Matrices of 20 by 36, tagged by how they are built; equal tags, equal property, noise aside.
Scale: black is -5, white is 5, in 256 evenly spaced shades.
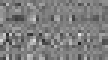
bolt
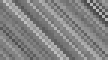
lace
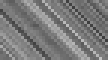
lace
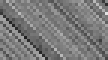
lace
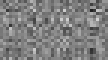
bolt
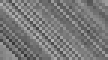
lace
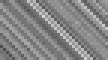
lace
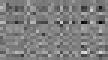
bolt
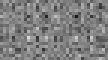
bolt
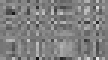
bolt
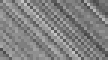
lace
